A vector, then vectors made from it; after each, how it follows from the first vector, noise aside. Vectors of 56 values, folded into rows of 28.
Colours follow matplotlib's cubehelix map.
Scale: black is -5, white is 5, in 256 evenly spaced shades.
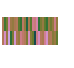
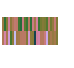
copied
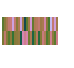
reversed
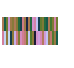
scaled up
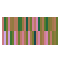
copied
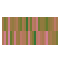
shrunk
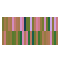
reversed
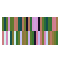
scaled up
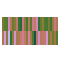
copied
